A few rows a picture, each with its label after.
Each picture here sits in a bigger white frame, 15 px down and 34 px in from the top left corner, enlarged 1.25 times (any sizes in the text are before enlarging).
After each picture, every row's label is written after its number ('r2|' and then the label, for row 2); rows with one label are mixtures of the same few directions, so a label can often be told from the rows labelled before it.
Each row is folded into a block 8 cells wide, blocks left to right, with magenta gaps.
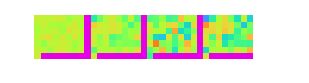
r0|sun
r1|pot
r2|sun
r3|pot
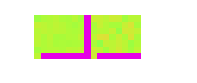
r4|pot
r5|sun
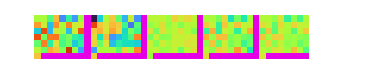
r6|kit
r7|pot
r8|kit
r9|kit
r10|kit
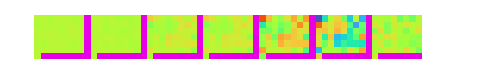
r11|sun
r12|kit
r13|pot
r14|pot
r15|pot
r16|pot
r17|kit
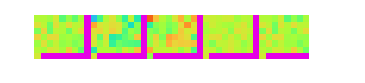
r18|kit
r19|pot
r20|pot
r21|sun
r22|kit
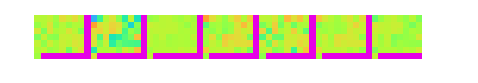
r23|kit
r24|pot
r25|pot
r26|pot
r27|kit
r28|pot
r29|pot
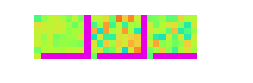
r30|pot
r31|kit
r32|sun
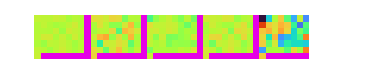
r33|sun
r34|sun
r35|pot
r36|sun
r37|pot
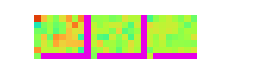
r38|pot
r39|sun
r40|pot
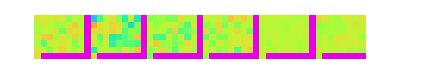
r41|sun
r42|pot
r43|sun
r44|kit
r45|sun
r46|pot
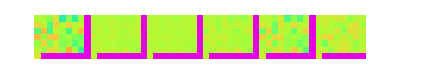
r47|kit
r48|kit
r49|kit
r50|kit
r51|kit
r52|sun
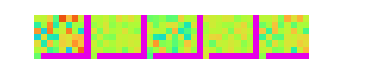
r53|kit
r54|kit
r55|sun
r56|sun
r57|kit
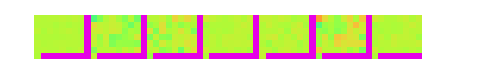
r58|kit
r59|pot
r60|kit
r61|pot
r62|sun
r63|pot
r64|pot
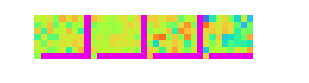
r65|kit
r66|pot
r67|sun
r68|pot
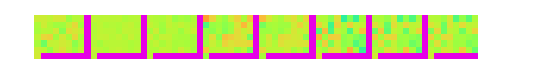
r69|sun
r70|sun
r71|kit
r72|pot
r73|pot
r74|kit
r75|kit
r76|kit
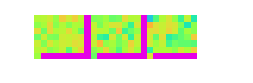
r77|kit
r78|sun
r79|pot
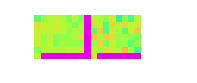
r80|pot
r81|kit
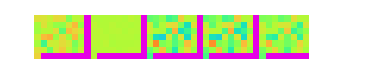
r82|sun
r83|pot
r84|sun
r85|sun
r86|sun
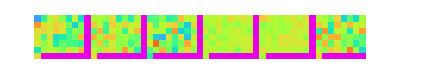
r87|pot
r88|kit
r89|sun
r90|kit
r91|pot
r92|kit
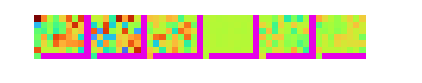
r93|pot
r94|kit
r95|sun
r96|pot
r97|kit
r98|pot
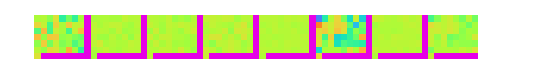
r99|kit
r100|sun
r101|kit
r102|sun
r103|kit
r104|pot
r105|pot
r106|pot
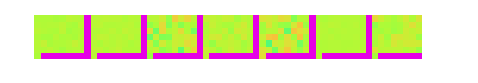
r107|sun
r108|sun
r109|kit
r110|sun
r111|sun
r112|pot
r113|pot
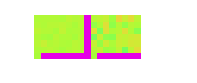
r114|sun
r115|kit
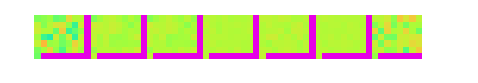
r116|sun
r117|pot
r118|pot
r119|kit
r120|sun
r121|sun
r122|kit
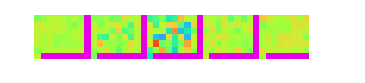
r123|pot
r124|sun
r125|sun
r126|kit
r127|pot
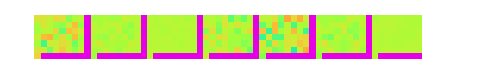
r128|sun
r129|sun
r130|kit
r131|kit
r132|kit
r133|sun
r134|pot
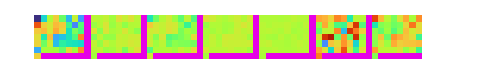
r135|pot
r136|kit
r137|pot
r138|pot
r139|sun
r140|sun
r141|pot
